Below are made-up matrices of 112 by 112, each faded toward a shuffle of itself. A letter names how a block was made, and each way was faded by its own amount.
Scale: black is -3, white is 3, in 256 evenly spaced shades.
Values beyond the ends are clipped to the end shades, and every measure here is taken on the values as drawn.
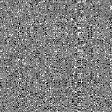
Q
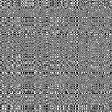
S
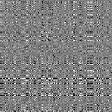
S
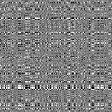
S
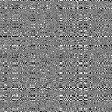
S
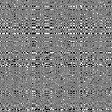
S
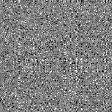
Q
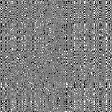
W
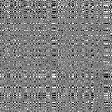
S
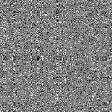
Q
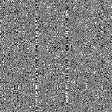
Q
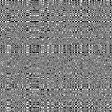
S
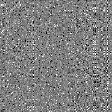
Q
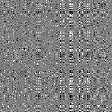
W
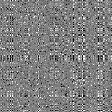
W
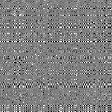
S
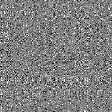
Q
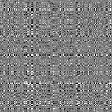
S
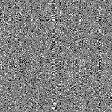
Q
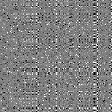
W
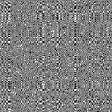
W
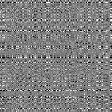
S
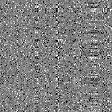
Q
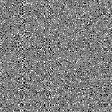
Q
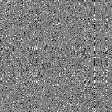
Q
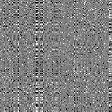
W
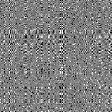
W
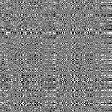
S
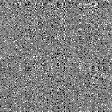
Q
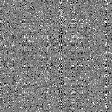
Q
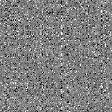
Q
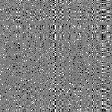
W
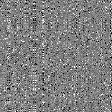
Q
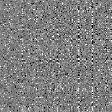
Q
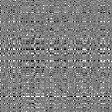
S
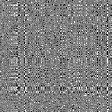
W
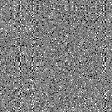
Q
